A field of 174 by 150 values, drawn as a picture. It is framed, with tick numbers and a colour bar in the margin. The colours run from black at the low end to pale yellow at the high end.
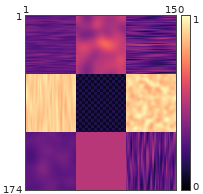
It is made of 3 by 3 panels. Panel 1,1: low, streaked across, faint in contrast. Panel 1,2: middling, smooth. Panel 1,3: low, streaked across. Panel 2,1: very high, streaked downward, faint in contrast. Panel 2,2: very low, checkered, faint in contrast. Panel 2,3: very high, blotchy, faint in contrast. Panel 3,1: low, smooth, faint in contrast. Panel 3,2: middling, flat. Panel 3,3: low, streaked downward.
